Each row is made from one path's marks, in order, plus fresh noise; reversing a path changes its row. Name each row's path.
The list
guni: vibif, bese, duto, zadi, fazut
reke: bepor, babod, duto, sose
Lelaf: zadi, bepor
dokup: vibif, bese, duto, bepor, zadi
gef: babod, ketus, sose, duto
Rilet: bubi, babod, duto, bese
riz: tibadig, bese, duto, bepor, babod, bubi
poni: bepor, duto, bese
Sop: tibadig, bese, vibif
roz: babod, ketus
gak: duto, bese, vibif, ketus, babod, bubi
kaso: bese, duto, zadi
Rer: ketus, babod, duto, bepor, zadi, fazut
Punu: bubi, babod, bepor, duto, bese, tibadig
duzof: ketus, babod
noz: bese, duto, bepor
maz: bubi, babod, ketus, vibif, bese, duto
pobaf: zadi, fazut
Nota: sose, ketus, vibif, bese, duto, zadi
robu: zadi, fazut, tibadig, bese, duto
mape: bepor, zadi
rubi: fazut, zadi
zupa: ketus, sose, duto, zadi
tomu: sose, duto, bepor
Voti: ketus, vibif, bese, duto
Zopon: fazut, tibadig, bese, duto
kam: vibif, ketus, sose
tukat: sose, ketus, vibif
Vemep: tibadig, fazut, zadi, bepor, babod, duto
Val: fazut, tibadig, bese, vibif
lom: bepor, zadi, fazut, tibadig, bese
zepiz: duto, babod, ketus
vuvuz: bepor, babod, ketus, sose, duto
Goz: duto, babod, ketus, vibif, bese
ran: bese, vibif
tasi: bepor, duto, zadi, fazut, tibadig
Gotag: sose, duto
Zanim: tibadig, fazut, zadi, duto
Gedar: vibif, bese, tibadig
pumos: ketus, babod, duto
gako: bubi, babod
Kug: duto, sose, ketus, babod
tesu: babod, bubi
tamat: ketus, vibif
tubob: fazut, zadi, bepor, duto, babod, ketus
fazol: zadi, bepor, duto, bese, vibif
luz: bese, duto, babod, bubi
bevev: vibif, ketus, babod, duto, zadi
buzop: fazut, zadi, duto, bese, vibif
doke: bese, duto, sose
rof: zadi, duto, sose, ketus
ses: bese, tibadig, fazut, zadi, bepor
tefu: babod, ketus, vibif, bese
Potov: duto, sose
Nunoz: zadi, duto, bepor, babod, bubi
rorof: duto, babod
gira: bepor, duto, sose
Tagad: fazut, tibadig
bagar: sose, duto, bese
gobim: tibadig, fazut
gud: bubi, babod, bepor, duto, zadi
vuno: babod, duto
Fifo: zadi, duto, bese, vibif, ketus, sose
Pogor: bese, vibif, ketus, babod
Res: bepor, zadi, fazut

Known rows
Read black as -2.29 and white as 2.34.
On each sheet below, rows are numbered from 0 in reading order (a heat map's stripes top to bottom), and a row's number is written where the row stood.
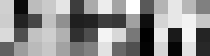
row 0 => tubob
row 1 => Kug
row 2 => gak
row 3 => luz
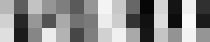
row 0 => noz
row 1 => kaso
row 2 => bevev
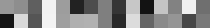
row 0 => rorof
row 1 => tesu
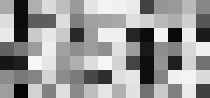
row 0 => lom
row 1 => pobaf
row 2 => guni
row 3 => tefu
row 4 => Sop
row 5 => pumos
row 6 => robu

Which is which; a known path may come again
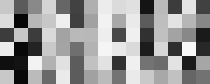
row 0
poni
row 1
tubob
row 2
gud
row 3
fazol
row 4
Tagad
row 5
rubi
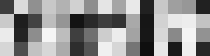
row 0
maz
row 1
Kug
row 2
bevev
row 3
gak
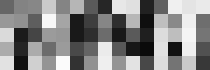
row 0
duzof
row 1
rorof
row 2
Potov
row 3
doke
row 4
buzop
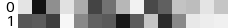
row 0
kam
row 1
gef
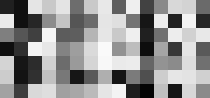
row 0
Zanim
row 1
Fifo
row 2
vuvuz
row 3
riz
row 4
mape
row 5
tomu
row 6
Pogor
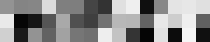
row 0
pumos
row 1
rof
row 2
kaso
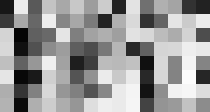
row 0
gako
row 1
roz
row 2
pobaf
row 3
Nota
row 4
Goz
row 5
Nunoz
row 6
Rer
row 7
lom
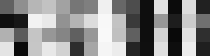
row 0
luz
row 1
Sop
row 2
noz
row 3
guni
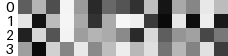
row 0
vuno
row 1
dokup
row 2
tesu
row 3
robu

